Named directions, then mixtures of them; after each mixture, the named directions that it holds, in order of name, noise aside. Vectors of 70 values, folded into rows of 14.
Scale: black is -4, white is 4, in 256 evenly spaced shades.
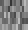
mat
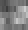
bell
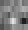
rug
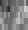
bell, mat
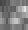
bell, rug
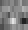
rug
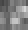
bell, rug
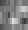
bell, rug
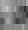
bell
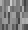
mat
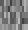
mat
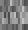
bell, mat
